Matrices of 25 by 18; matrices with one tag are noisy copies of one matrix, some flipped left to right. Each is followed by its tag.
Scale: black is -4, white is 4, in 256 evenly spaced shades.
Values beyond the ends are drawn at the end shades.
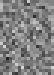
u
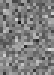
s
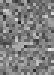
s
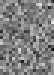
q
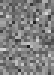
s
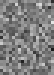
q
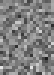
u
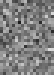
s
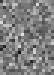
q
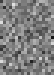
q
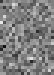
q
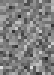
u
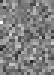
q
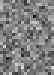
u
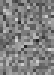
s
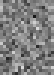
u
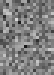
s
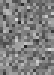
s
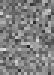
s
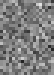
q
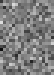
q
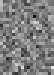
u
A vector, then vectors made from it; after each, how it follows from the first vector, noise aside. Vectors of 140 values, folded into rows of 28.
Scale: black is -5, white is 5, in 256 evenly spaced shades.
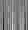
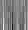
negated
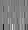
partly zeroed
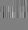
partly zeroed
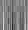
negated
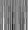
negated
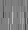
partly zeroed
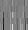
partly zeroed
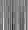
negated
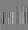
partly zeroed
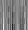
negated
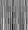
negated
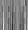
negated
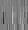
partly zeroed
